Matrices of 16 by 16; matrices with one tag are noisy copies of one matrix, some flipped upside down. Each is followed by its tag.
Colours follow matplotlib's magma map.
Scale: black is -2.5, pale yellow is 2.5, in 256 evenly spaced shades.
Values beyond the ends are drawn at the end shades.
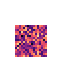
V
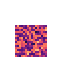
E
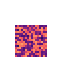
E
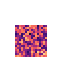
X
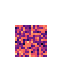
X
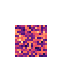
E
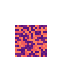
E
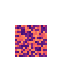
E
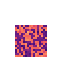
X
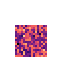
X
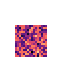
V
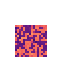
X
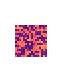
E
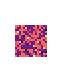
V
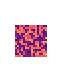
X
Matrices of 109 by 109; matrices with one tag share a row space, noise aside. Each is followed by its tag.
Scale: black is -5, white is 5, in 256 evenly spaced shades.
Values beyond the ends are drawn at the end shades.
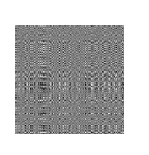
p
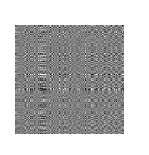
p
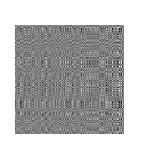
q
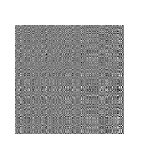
q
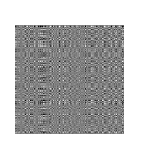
p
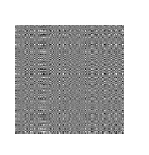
p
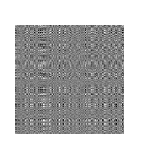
p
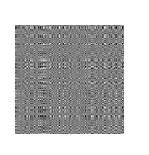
p
